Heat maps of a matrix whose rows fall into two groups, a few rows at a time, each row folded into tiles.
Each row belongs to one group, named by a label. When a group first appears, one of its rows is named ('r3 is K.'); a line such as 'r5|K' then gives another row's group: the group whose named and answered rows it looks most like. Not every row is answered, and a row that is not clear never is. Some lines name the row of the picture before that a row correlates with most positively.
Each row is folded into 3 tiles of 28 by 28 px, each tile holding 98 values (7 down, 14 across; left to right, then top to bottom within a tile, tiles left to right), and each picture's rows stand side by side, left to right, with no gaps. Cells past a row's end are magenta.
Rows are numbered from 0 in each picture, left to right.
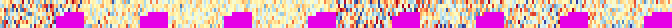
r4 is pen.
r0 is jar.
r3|jar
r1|jar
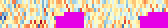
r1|pen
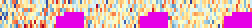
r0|pen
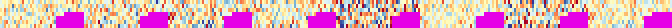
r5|jar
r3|pen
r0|jar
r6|jar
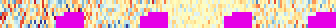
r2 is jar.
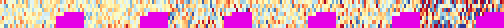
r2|pen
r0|jar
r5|pen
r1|pen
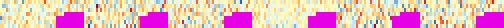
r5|jar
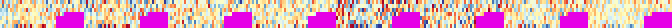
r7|pen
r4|pen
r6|pen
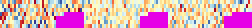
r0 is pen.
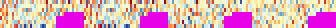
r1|pen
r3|jar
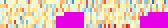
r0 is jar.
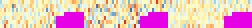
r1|jar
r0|jar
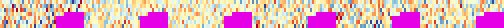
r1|pen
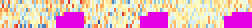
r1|jar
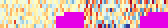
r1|pen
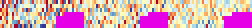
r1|jar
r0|pen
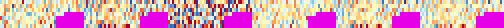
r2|jar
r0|jar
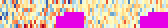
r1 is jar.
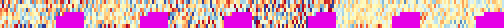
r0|pen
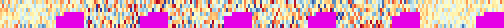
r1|jar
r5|pen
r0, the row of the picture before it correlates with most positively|0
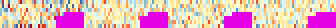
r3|jar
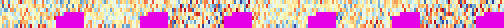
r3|pen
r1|pen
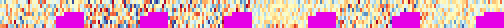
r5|pen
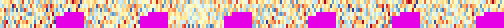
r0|jar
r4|jar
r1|jar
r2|pen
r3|jar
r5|jar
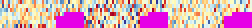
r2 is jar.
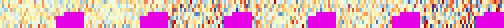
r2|jar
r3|jar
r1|pen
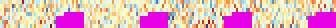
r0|jar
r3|pen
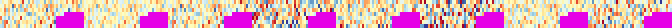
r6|jar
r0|jar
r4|jar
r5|jar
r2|jar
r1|jar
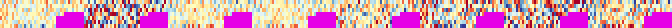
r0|pen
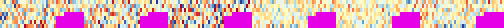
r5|pen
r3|pen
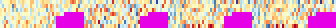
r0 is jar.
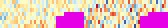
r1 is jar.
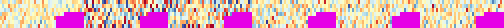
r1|pen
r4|jar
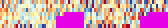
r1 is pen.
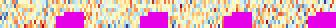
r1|pen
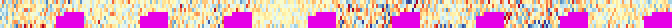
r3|pen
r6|pen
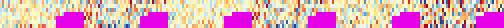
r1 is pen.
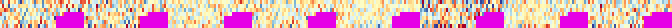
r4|pen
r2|jar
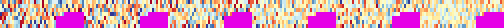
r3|jar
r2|pen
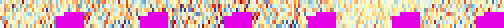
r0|jar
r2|jar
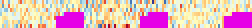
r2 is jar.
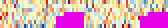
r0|pen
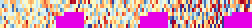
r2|jar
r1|jar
